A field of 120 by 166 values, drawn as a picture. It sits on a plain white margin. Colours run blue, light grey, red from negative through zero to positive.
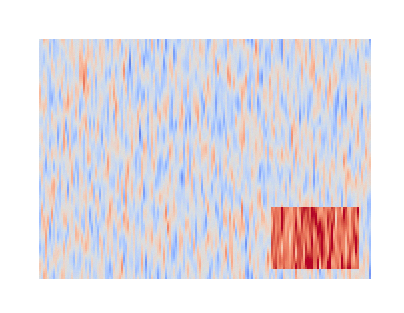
Ninth with the highest average: bottom right. Mirror symmetry: none. Odd patch: higher, in the bottom right. Histogram: skewed, a long tail of high values.
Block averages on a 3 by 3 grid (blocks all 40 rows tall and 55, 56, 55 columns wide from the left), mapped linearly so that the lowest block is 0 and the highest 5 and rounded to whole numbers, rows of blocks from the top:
0 0 0
0 0 0
0 0 5
